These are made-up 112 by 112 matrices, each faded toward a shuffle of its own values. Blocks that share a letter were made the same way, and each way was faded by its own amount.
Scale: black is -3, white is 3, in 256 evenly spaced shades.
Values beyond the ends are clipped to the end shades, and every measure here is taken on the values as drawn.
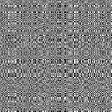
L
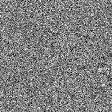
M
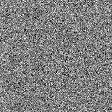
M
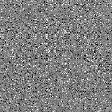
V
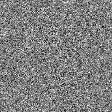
M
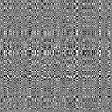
L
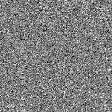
M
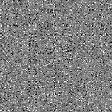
V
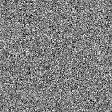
M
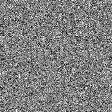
M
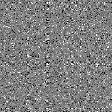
V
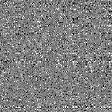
V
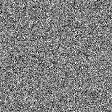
M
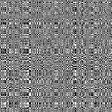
L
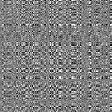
L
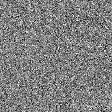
M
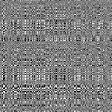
L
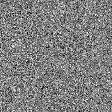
M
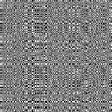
L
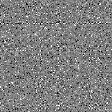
V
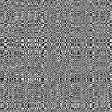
L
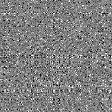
V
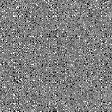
V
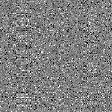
V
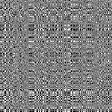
L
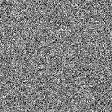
M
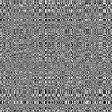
L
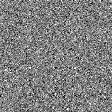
M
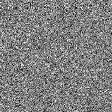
M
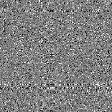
V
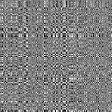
L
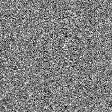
M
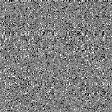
V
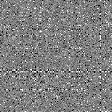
V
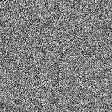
M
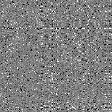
V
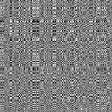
L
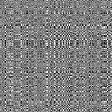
L
